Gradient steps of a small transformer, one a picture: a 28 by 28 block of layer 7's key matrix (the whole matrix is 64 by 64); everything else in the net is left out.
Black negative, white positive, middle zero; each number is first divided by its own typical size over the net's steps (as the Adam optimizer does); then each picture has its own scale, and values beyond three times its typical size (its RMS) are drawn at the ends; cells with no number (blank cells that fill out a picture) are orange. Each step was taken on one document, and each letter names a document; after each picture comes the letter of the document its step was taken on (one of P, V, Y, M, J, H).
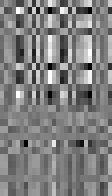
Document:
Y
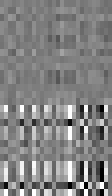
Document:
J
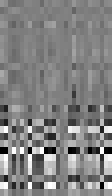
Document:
Y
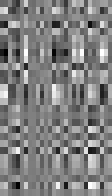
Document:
Y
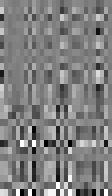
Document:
J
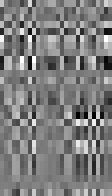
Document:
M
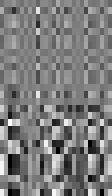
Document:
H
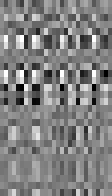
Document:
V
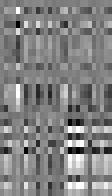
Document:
Y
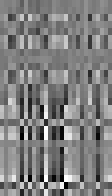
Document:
V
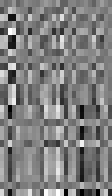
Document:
V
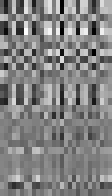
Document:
V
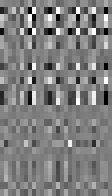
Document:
J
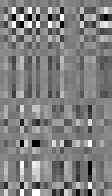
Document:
J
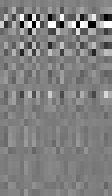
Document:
J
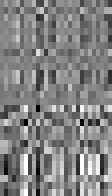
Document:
H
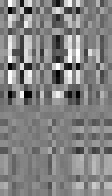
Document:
Y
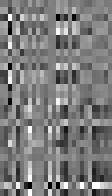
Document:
J
